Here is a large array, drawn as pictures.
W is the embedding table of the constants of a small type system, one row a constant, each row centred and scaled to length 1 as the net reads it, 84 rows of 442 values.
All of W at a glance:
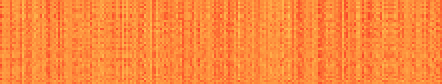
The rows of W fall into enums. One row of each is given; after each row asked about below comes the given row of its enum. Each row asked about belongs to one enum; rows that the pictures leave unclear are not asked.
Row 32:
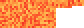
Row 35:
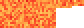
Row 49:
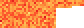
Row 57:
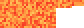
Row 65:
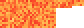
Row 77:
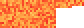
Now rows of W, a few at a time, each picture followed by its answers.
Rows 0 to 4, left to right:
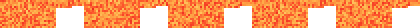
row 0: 32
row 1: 77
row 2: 57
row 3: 32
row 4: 57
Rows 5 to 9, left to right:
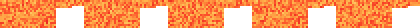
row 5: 77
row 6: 32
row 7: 32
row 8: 77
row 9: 57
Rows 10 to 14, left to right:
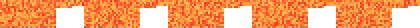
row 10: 77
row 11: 65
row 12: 57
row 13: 57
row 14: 32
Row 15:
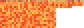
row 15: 32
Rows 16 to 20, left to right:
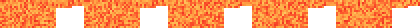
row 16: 32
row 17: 32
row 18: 57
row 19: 57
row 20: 77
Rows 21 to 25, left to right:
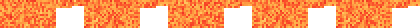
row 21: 35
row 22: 65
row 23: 57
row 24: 65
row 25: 65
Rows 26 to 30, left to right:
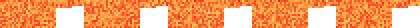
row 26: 32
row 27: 77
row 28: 35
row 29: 35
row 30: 65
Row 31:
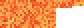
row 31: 65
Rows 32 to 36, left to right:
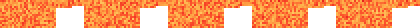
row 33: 57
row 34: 57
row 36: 35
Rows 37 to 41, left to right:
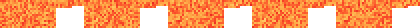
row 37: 32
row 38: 65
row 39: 77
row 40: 65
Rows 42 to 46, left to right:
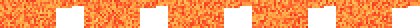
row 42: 35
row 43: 65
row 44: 57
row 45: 77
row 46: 57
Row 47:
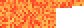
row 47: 65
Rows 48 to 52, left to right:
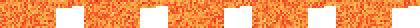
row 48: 32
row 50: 77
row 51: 65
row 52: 32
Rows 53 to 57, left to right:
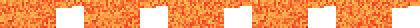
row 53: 77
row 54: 77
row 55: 57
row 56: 77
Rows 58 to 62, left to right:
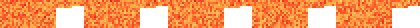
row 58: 49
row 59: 35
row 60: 35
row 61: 65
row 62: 77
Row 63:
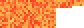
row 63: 65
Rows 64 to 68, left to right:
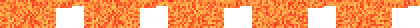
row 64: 65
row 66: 32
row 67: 57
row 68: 32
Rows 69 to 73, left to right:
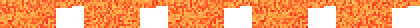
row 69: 77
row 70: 32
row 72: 77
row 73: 57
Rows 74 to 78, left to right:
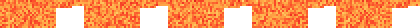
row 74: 65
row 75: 57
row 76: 35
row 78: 65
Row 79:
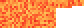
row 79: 32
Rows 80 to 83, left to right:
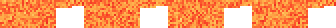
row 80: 77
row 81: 49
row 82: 65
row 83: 77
